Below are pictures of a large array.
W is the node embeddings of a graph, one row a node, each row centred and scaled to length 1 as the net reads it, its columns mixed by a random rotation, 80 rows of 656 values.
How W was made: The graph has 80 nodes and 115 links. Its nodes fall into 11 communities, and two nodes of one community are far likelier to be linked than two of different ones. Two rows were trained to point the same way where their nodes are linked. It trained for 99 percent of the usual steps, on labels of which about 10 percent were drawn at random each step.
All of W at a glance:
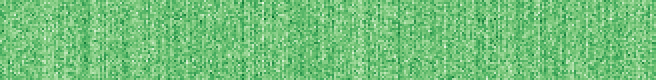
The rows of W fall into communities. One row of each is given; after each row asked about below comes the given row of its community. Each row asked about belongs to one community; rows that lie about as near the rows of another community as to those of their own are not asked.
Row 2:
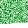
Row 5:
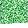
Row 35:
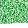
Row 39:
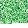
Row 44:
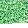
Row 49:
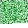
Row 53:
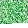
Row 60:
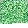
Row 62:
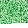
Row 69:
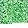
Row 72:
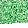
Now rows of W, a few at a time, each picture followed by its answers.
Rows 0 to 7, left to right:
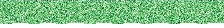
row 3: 60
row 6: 5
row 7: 49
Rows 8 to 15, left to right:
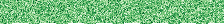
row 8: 49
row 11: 72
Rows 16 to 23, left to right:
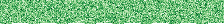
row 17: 35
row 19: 39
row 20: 53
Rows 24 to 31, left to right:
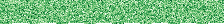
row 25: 2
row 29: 60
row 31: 72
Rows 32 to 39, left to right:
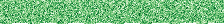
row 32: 69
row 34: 69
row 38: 60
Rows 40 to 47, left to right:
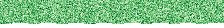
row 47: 5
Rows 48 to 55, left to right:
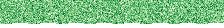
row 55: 53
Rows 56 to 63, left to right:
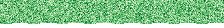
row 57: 5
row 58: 49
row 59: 69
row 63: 62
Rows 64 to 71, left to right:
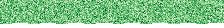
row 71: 62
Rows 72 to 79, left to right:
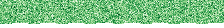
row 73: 44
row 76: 2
